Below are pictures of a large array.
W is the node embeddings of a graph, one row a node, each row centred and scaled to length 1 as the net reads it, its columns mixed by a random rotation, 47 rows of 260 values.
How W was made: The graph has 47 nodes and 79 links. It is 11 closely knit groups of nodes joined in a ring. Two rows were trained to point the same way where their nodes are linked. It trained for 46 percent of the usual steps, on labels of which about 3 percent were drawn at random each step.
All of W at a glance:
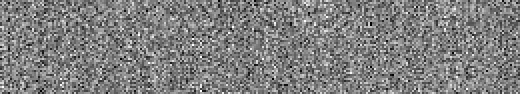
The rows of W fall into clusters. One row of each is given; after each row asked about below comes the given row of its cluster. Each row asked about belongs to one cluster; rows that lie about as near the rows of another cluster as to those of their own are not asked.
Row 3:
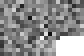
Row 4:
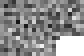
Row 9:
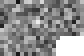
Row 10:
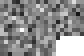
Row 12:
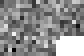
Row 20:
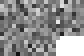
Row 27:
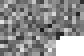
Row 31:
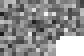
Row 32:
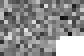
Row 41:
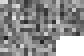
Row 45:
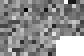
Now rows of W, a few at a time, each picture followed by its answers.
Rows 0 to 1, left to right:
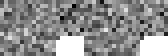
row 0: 32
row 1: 10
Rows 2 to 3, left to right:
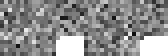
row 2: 32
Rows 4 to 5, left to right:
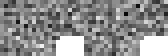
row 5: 4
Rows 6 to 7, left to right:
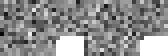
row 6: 31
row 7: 3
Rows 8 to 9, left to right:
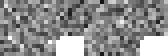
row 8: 32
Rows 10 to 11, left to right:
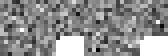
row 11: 12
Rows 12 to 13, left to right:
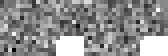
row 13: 41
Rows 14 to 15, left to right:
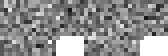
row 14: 32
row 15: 32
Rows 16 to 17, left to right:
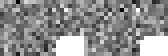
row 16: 9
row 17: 45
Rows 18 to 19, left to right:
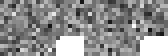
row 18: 27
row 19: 41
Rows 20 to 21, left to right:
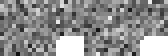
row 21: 45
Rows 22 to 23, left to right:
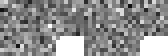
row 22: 41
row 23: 20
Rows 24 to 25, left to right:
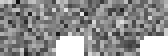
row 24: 10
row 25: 9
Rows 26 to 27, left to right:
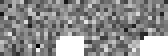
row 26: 3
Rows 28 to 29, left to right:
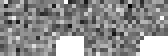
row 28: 4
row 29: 20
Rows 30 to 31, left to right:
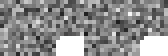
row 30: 9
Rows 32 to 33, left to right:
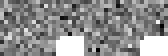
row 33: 12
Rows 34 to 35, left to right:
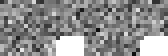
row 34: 27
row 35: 45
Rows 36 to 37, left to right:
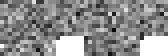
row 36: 27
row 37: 10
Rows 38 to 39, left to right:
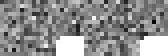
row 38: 12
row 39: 27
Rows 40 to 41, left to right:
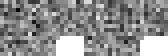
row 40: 31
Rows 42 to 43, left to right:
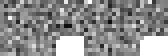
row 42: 4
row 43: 41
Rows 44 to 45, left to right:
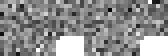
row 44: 3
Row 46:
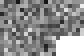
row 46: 9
